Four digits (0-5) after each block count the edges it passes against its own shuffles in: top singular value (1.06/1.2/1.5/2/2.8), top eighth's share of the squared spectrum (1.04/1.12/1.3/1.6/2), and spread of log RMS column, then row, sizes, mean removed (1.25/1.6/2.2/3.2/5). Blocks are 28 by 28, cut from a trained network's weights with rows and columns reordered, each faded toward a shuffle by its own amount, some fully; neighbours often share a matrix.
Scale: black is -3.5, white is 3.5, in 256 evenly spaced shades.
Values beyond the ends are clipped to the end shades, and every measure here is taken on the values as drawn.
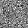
2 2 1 0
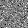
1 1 0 0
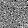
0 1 0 0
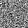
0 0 0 0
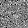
2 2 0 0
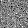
0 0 0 0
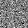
1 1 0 0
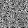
1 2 0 1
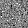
0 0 0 0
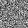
0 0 0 0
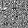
2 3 1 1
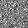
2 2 0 1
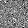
0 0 0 0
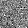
0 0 0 0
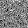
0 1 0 0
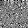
3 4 0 2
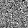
0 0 0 0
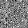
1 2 0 0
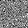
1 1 0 1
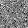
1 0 0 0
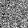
2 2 1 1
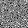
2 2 0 0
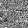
2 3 0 2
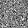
0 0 0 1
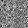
2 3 1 1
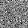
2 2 0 1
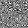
2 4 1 2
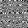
3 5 1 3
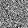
0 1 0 0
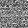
2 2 0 0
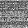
3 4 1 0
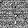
2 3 0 0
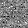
1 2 0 0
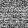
2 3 0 0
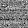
2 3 0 1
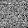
1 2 0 0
